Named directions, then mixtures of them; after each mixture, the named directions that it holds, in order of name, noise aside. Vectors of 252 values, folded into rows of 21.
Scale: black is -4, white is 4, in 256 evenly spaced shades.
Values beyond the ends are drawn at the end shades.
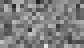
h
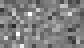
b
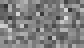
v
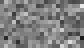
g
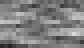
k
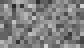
g, h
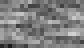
k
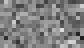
g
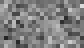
g, v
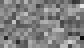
g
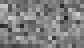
k, v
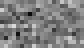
b, k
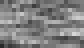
k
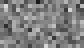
h, v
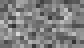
b, k, v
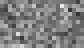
b, k, v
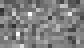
b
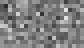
v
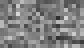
h, k, v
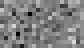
b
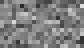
g, h, k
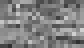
h, k, v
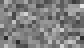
g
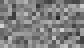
g, h, v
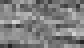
h, k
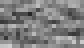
b, k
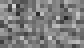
h, v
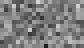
h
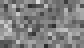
h, k, v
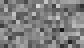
g, v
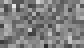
h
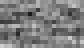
b, k
